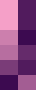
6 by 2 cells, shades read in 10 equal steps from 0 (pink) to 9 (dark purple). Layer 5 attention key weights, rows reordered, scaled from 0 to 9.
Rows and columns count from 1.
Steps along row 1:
up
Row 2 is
0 8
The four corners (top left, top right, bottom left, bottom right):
0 8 9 4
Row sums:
8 8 11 10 14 13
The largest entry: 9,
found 2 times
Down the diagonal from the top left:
0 8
